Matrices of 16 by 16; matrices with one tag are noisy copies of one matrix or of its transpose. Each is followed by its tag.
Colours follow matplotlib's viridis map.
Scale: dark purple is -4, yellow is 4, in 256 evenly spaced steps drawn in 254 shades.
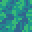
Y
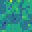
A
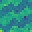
Y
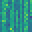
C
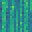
C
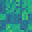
A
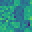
A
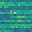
C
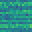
C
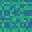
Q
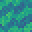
Y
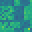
A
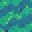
Y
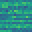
C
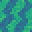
Y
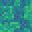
A
